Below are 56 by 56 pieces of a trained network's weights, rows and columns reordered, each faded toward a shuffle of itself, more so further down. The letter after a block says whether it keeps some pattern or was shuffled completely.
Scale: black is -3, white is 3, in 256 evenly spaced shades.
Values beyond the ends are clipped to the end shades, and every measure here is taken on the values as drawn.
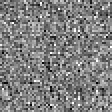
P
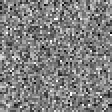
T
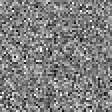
P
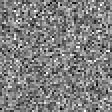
T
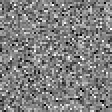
T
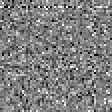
P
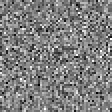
P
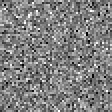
T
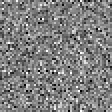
P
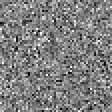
T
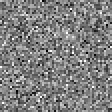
T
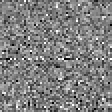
P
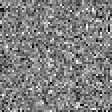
P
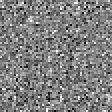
P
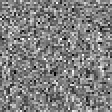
P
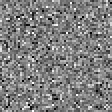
P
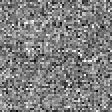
P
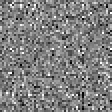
P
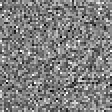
T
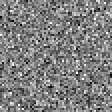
T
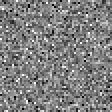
T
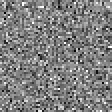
P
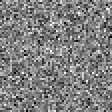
T
